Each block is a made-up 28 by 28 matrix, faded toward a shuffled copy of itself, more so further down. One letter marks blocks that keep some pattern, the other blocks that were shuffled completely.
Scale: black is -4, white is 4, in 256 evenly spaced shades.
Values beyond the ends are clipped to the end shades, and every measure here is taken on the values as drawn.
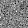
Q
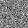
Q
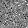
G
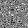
Q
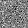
G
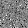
G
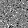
G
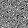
G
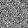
G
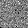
G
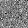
G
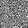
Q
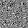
Q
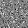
Q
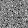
G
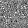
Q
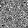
Q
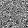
Q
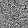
Q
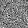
G
